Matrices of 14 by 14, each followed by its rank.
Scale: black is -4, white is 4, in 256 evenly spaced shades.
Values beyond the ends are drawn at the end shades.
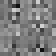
three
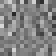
three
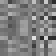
two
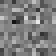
three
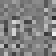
three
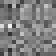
three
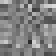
three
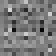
three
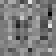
three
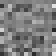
three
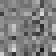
three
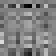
two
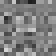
two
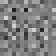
three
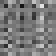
two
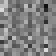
three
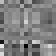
two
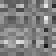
two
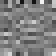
three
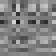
two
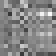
three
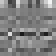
two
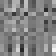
two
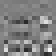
two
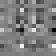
two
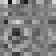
two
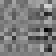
two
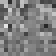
three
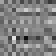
two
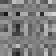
two
